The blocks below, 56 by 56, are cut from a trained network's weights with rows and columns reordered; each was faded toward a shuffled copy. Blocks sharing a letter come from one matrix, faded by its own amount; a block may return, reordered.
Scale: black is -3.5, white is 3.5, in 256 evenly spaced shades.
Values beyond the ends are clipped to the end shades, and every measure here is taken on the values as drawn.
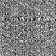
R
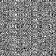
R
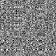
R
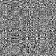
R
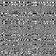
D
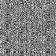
R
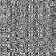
R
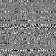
D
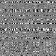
D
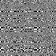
D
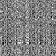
R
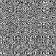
R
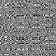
D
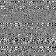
D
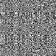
R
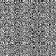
R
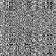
R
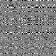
D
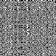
R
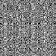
R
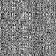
R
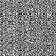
R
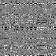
D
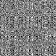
R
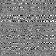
D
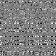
D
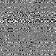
D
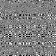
D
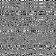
D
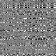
D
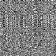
R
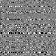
D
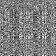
R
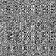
R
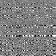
D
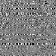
D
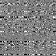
D
